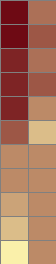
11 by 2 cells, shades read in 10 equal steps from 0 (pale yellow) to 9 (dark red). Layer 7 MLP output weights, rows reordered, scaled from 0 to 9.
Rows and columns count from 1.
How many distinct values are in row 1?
2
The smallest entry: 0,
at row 11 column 1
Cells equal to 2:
2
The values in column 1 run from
0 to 9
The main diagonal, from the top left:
9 6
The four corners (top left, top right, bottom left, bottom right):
9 5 0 4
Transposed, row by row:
9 9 8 8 8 6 4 4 3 2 0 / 5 6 5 6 4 2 4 4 4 4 4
